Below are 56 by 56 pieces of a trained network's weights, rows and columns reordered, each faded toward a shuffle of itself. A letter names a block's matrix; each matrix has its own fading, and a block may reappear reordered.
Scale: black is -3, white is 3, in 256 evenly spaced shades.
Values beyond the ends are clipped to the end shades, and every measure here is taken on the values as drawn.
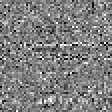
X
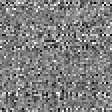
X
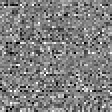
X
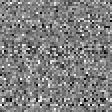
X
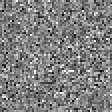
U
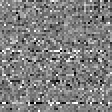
X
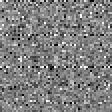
X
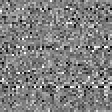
X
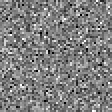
U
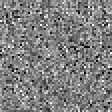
U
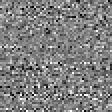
X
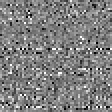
X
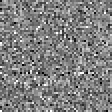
U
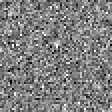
U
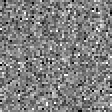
U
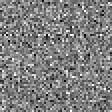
U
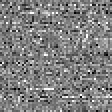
X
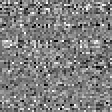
X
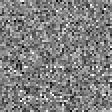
U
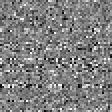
X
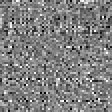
X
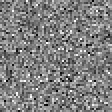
U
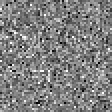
U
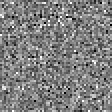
U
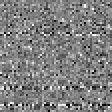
X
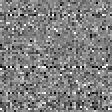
X
